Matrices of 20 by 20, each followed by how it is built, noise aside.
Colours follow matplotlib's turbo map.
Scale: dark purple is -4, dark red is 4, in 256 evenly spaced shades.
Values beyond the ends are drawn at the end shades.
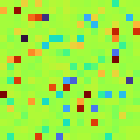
sparse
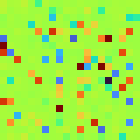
sparse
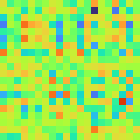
low rank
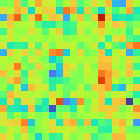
low rank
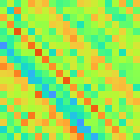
Toeplitz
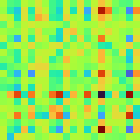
low rank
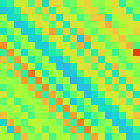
Toeplitz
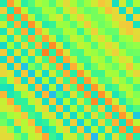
Toeplitz
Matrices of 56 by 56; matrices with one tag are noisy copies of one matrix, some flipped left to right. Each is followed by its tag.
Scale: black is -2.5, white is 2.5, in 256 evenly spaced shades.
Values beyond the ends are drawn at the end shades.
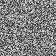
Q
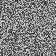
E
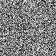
Q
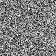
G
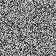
Q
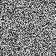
E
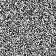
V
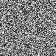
V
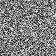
G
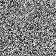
Q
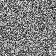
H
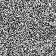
H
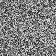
G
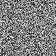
E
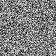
H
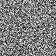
Q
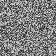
H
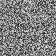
Q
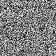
H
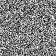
V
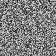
V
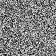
G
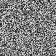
V
